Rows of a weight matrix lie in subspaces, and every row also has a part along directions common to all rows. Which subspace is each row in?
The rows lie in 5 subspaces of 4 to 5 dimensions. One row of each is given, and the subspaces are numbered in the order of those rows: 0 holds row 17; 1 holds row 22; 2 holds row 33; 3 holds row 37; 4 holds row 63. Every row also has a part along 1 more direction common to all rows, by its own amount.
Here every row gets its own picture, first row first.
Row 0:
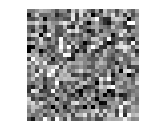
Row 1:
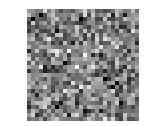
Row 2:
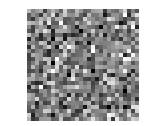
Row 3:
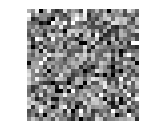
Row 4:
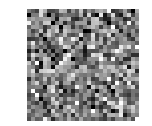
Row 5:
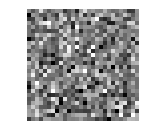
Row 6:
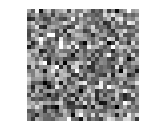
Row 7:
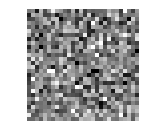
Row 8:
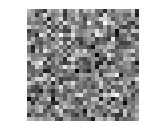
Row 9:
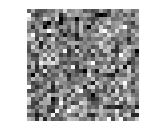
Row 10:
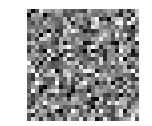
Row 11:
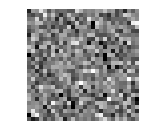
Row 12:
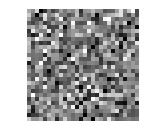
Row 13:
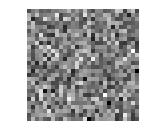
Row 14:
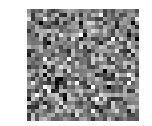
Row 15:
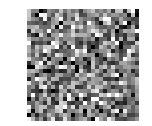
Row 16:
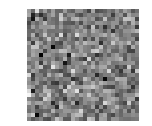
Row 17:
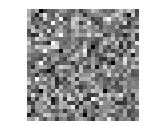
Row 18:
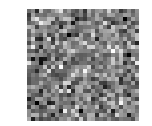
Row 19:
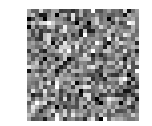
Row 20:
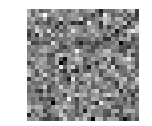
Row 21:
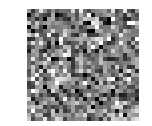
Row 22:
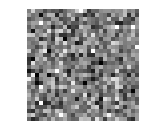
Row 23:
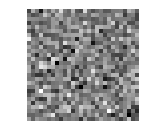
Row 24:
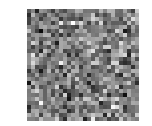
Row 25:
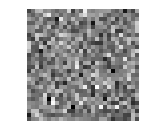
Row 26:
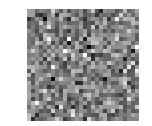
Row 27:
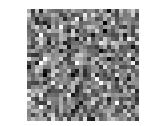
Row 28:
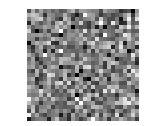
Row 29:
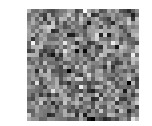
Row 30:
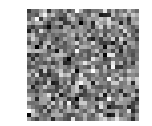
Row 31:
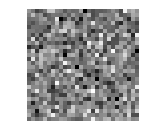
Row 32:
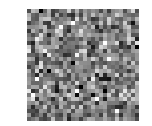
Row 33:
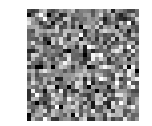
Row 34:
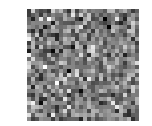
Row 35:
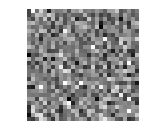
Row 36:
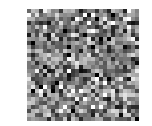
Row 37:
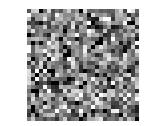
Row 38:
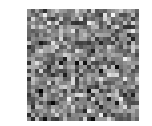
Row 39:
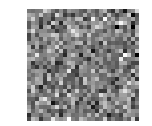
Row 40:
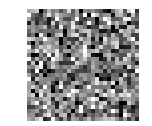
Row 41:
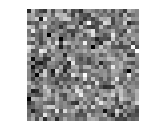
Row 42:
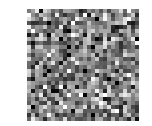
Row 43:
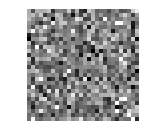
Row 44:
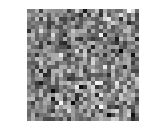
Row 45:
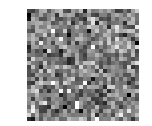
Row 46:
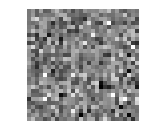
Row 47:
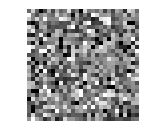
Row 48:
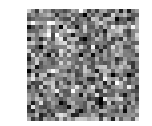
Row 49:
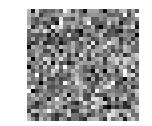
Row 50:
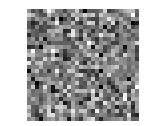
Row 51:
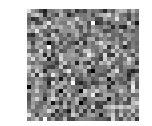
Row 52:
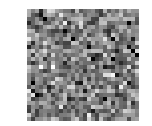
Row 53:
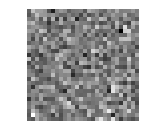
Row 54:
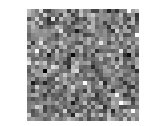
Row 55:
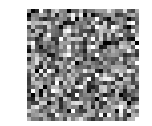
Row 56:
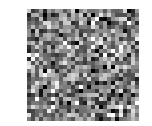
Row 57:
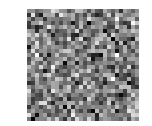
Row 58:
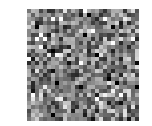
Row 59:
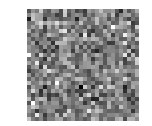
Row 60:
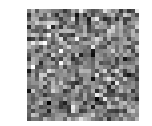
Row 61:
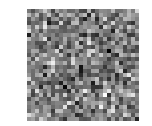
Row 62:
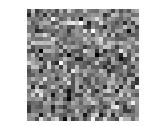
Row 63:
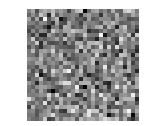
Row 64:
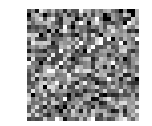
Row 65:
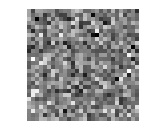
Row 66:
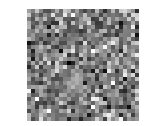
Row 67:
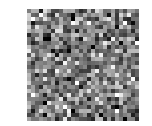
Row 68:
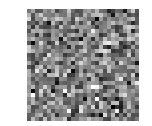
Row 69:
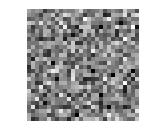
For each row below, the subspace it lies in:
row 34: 1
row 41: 3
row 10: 1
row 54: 3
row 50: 4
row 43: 1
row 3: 3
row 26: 2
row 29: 4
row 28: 0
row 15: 0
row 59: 2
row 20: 0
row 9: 4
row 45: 3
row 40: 2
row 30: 4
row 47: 3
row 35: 4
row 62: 0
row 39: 1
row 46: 3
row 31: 4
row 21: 3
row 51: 4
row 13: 2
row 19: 2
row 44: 4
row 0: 3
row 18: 3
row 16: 2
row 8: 0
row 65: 3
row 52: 2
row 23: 1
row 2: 1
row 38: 0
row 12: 0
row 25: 4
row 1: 2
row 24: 0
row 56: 4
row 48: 1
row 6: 3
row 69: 1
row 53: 4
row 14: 2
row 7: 4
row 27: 3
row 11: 4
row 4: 2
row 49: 1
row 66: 1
